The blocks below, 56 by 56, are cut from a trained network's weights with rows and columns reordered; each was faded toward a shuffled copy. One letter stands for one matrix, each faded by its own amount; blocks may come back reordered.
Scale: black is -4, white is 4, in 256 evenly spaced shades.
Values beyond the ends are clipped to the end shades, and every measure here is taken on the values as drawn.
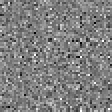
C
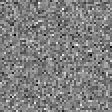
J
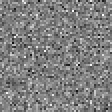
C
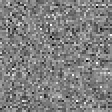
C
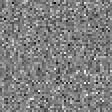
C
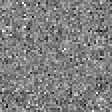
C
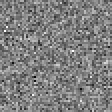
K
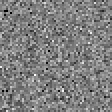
J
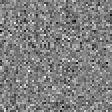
C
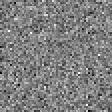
J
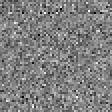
J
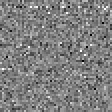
K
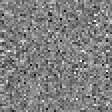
C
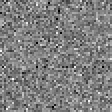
J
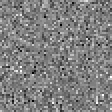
C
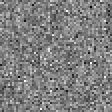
J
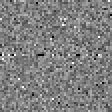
K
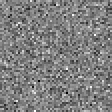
J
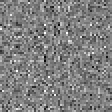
C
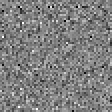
J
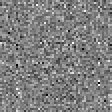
C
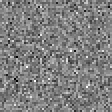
J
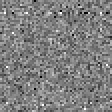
K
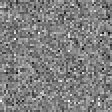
J
